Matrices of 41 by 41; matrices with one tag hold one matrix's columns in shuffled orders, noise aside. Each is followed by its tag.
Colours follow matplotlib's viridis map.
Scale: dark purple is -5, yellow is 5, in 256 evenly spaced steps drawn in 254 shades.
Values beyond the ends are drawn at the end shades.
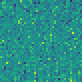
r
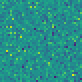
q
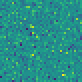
q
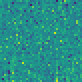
r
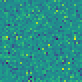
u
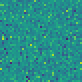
u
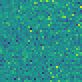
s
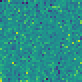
r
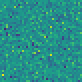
q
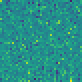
r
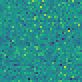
s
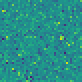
u
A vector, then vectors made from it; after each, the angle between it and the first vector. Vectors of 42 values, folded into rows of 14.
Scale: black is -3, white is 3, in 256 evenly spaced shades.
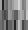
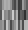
partly opposed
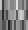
partly aligned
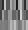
orthogonal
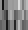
nearly parallel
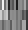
partly opposed
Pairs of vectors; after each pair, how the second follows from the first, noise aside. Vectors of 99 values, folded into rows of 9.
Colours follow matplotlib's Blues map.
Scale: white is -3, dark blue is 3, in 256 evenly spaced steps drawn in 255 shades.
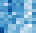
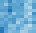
shrunk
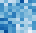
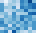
reversed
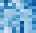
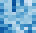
reversed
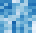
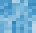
shrunk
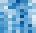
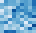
shuffled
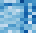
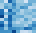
reversed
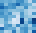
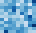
shuffled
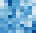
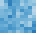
shrunk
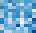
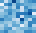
shuffled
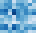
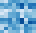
reversed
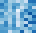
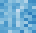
shrunk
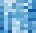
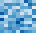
shuffled
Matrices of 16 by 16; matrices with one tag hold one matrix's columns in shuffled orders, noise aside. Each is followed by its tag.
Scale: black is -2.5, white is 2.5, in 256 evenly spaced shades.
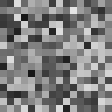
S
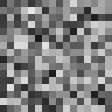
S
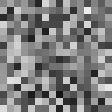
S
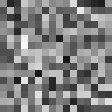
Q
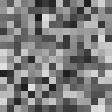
Q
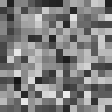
Q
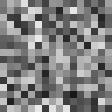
S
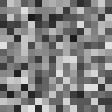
S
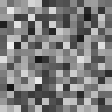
S
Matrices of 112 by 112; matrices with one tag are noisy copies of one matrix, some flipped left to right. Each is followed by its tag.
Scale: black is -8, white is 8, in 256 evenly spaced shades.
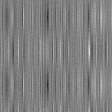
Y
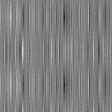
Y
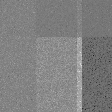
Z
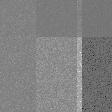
Z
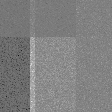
Z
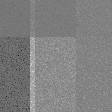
Z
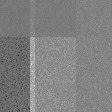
Z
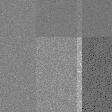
Z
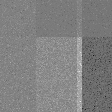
Z
